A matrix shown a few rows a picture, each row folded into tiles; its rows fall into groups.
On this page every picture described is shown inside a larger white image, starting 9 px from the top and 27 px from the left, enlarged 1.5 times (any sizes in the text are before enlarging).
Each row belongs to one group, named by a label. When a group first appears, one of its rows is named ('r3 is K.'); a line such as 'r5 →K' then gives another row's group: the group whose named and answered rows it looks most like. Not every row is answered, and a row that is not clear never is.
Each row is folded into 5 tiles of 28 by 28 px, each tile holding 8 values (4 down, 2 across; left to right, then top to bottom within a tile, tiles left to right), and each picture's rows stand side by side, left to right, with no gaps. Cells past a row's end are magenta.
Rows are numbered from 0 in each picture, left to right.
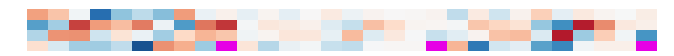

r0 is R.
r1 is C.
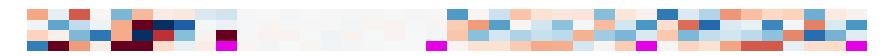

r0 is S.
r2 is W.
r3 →W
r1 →C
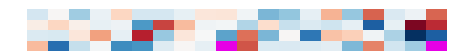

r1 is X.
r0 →C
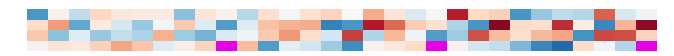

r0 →W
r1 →C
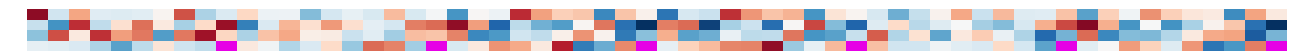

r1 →R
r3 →W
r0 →R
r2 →W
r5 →W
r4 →X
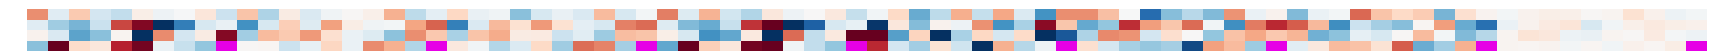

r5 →R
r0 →S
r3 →S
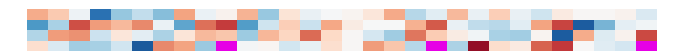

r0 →R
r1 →R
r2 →S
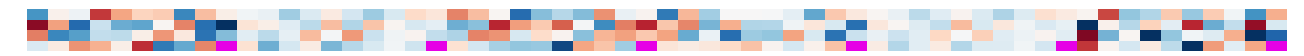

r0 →W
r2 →R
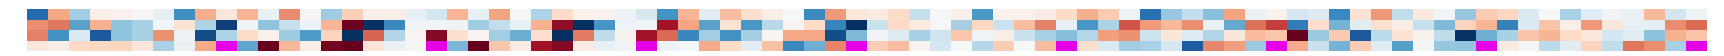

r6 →X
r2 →S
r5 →R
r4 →X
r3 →W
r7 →R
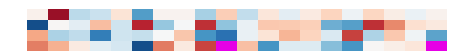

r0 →X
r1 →C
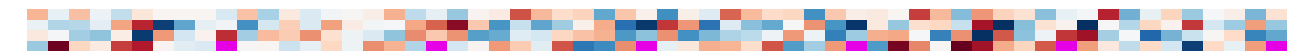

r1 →R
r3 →W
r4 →S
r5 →X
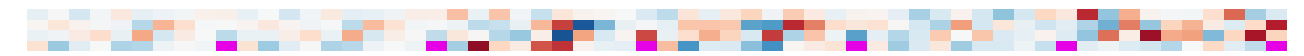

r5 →R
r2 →S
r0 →C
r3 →C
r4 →C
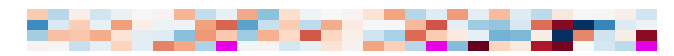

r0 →R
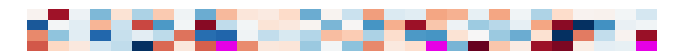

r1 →X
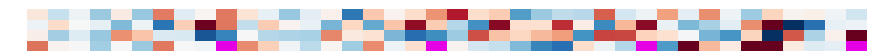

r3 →S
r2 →R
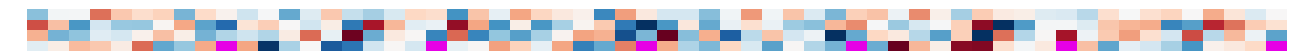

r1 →C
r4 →S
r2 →W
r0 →W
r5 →C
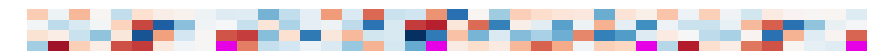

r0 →S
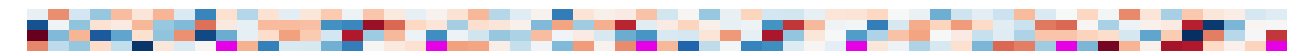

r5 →S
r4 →R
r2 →X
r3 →C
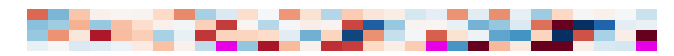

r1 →S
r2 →S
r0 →R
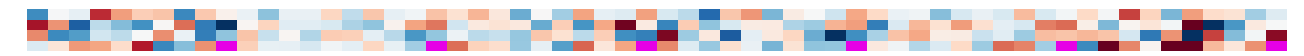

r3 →X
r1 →X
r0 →W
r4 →R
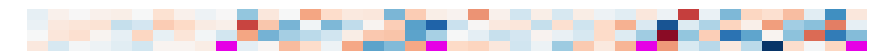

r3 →X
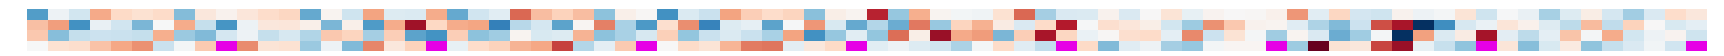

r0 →W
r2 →W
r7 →C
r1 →X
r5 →C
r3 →W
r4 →R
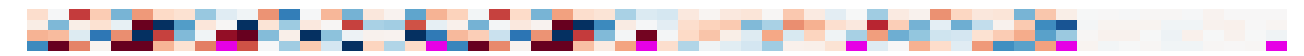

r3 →C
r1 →X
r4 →W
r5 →C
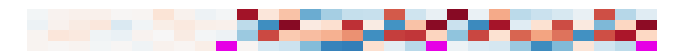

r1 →R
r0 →C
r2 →R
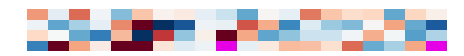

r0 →S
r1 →W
